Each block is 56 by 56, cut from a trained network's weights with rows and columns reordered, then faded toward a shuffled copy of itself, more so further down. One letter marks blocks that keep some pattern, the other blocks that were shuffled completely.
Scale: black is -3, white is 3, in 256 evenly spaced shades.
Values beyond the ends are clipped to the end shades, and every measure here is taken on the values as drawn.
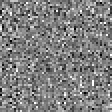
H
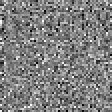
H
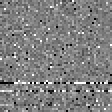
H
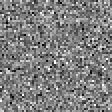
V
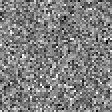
V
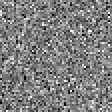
V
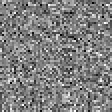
H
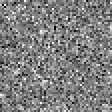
V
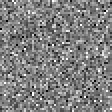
V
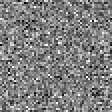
H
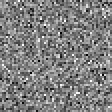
V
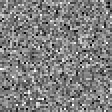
V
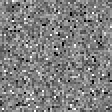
V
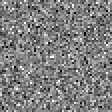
V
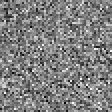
V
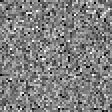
V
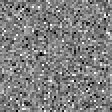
V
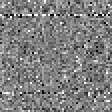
H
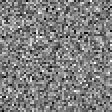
H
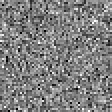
V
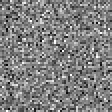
V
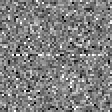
H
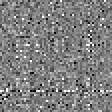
H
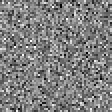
V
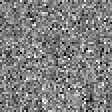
H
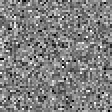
H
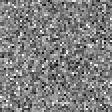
V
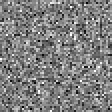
H
